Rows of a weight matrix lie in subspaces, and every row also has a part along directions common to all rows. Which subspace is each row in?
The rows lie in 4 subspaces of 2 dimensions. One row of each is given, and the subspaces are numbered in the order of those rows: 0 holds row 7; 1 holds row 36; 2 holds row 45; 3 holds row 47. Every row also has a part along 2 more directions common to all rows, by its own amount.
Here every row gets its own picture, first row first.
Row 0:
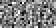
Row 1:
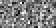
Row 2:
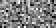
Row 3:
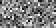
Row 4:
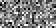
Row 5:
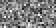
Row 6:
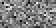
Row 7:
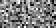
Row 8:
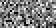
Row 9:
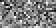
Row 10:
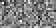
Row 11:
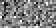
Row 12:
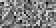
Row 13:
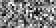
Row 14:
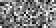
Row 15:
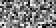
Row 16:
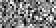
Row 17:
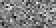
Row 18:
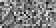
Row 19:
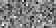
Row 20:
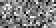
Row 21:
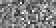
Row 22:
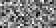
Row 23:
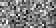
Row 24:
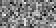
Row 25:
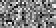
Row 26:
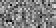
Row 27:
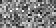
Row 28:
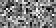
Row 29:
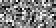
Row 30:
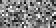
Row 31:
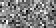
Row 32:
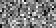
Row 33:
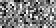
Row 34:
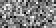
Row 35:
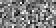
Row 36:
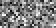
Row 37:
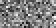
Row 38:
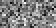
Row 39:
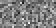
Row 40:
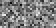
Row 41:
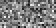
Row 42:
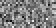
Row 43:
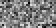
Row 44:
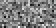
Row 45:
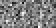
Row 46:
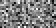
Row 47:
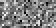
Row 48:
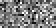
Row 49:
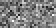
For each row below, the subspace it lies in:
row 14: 3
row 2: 0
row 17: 3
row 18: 3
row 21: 2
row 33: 1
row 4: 2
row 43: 0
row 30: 0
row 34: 3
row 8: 2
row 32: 1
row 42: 2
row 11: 3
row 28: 1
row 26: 2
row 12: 3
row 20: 3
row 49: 1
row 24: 1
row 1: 2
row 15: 0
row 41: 0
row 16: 1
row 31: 1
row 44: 0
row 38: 1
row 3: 0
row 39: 2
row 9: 3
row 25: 2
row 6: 3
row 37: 0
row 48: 2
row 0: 2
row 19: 3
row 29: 2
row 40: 1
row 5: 0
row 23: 1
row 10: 3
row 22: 1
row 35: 2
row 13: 1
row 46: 0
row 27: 0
